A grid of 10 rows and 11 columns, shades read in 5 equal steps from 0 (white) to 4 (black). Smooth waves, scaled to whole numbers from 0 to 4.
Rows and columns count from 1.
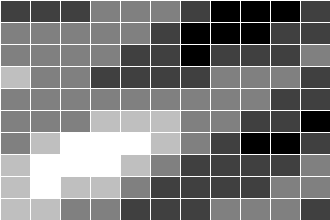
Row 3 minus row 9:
1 2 1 1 1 0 1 0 0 1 0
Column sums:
17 15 16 15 19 23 29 28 30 29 28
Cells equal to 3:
36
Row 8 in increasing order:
0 0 0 1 1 2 2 3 3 3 3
